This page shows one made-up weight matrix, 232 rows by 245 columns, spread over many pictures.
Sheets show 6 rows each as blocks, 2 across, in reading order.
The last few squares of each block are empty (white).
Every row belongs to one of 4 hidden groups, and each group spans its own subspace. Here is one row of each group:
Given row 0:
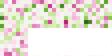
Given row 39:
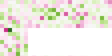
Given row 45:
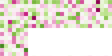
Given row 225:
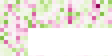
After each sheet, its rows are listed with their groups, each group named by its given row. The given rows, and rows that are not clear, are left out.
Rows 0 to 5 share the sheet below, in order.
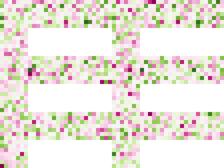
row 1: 0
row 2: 39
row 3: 39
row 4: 39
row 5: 0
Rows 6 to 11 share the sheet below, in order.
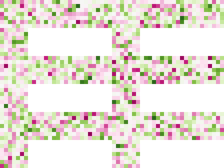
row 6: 45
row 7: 225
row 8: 0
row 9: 45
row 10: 39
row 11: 225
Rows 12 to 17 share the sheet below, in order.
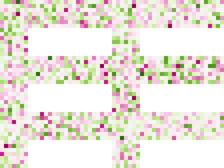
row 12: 39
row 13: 39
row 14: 39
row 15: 39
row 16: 225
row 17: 39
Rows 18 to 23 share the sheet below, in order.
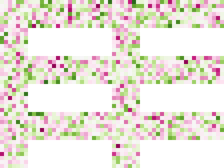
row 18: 225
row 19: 39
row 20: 39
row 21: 39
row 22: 0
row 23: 225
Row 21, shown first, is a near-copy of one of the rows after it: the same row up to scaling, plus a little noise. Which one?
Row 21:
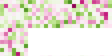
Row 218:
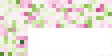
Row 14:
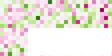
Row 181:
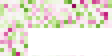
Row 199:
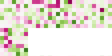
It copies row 181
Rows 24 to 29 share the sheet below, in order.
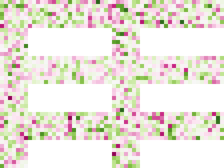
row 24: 45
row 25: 225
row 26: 39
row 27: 39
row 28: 45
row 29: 225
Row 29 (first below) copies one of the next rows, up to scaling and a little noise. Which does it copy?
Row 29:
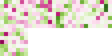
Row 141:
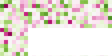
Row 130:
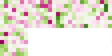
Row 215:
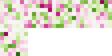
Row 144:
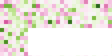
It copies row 130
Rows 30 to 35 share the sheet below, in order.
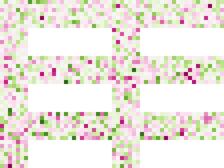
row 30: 0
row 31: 225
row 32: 0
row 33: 45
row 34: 45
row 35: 225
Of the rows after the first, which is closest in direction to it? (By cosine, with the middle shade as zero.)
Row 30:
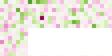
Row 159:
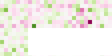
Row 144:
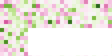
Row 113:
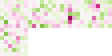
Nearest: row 113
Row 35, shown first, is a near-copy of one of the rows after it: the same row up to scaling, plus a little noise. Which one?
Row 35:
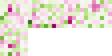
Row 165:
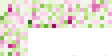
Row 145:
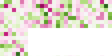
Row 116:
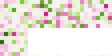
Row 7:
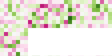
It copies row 165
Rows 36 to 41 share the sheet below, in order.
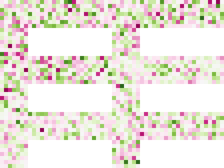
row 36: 45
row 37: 45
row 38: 225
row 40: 0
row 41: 39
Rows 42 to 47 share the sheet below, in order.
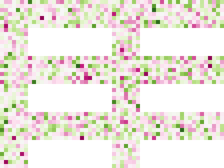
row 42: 0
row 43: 45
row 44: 0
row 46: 0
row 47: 225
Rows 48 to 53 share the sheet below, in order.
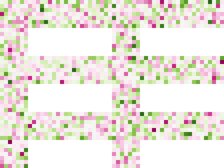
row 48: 45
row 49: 45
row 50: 39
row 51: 39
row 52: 39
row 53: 0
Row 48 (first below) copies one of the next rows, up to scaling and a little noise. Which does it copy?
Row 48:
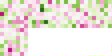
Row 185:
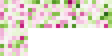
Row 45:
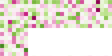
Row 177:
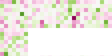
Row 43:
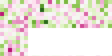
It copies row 43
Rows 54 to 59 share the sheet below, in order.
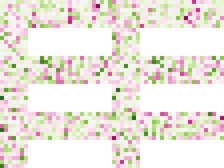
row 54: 225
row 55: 45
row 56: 225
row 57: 225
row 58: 45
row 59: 45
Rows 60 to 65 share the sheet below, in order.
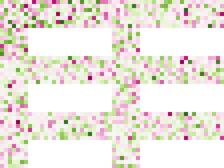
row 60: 45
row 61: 39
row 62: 39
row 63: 45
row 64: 39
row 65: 45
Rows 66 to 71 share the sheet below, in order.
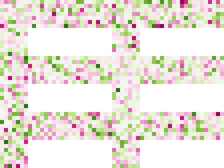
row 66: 0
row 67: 45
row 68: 39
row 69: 225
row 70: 39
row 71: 45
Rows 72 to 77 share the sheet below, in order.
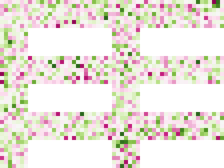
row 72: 39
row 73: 225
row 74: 0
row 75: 39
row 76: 45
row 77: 39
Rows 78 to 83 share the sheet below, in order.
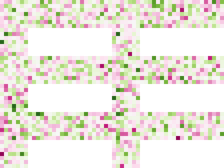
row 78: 225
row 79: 225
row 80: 39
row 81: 225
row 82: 0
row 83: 0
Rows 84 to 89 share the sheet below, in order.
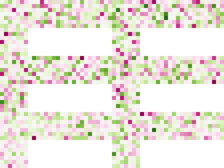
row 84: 225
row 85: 0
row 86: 45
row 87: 39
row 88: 0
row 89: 0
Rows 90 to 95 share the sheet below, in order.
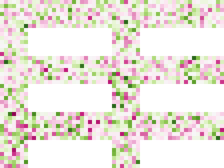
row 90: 45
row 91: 45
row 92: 225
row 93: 45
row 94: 45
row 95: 39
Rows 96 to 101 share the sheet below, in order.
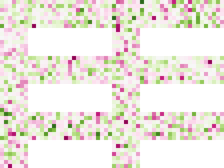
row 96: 0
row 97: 0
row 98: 45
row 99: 225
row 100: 0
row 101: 225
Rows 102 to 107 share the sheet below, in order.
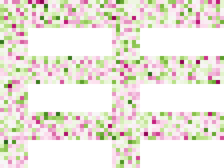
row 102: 0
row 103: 0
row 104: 39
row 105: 39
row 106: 39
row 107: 45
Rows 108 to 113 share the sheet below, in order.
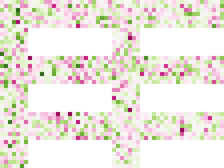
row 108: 39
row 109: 39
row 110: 0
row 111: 39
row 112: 39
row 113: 225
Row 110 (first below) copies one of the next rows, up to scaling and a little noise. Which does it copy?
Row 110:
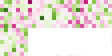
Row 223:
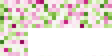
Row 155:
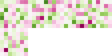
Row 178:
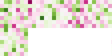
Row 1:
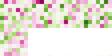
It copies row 178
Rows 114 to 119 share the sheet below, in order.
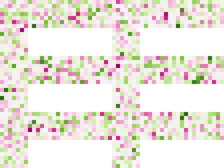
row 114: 45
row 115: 0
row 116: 225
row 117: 0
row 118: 39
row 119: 45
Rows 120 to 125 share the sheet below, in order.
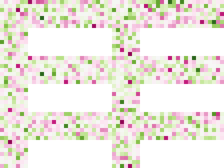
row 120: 0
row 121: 39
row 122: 0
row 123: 45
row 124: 39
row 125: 225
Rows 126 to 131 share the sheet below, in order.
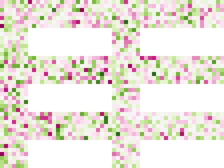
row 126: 0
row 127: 45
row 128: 39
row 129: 0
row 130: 225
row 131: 225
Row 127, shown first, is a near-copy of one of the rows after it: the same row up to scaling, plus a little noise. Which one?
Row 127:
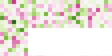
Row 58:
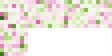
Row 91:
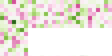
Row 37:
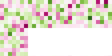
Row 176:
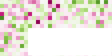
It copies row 91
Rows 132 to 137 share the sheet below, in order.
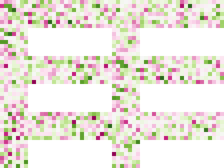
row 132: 225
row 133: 45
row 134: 0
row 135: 225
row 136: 39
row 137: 225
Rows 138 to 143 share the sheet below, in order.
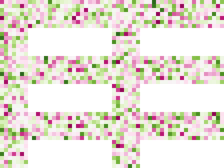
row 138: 45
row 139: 225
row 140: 0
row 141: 225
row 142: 0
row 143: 225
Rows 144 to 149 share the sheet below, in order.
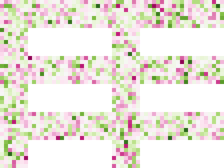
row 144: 225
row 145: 225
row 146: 0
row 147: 45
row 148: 39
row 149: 39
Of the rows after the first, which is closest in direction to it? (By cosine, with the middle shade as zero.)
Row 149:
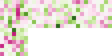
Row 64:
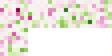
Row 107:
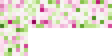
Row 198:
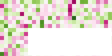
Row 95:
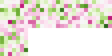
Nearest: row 64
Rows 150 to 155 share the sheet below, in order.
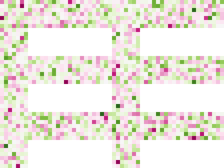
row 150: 45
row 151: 225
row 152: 0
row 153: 0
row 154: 225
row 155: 0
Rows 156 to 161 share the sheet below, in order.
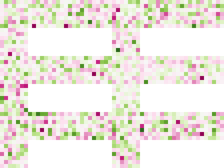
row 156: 0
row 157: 0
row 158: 225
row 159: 0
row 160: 0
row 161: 39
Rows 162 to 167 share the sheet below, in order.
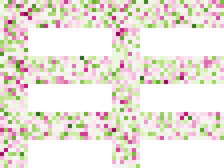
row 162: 39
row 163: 39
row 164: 39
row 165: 225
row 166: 0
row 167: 45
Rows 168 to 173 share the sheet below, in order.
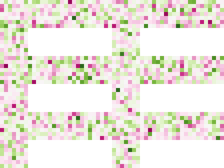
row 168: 45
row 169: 0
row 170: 0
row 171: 225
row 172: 45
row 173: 39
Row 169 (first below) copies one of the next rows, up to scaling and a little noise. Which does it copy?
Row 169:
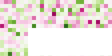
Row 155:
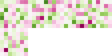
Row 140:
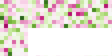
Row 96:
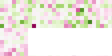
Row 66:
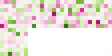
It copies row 66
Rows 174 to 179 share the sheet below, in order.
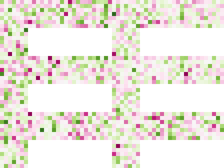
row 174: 39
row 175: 45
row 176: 45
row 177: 45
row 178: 0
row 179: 225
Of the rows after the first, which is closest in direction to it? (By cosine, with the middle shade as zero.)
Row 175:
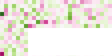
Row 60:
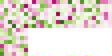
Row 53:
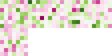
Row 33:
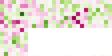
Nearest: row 53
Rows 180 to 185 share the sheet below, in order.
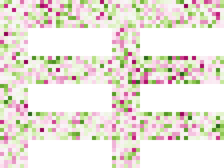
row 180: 225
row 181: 39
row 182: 39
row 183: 45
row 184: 0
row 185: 45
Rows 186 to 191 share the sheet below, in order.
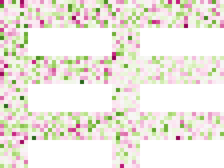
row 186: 45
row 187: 45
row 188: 0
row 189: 225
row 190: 45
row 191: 0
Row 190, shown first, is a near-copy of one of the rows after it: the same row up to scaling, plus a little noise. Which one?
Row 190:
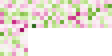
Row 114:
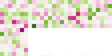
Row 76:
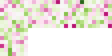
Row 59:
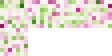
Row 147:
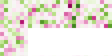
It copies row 114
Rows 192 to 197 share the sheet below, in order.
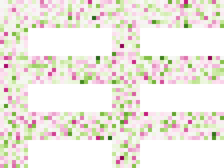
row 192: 225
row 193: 45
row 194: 0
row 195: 45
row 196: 39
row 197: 39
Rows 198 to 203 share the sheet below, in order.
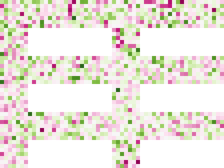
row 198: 45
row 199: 39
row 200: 0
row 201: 225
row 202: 0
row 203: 39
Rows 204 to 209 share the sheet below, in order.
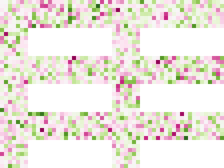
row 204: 225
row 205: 0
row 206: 45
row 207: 39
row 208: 0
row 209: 45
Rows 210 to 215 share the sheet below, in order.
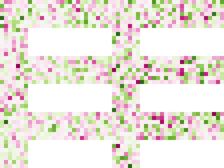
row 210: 0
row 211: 225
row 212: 39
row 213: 45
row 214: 0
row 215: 225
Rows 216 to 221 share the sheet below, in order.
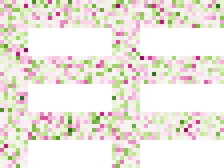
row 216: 39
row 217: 225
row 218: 39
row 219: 0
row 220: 225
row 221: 45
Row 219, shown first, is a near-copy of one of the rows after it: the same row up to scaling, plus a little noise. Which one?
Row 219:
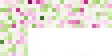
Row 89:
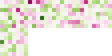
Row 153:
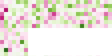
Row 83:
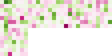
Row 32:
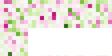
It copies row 89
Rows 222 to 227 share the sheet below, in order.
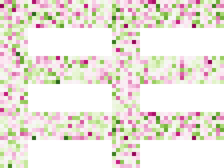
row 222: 39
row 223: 0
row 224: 39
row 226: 0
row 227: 0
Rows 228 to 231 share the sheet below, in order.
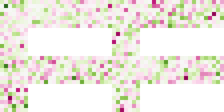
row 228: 45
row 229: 225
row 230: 39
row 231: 39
